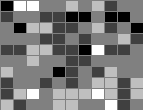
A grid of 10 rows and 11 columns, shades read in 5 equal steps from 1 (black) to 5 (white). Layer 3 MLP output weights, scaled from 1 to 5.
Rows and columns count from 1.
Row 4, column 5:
2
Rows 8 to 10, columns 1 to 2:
2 3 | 2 4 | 4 2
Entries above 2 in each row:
9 4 6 7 4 9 8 7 9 9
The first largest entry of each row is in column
2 2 3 10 8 3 1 8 3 9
